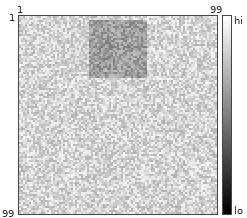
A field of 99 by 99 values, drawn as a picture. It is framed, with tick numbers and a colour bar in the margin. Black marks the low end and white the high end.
In the top middle lies a patch that is lower than the rest. On average the colour sits 80% of the way up the scale. No regular stripes run through it. The top middle is the ninth with the lowest average.
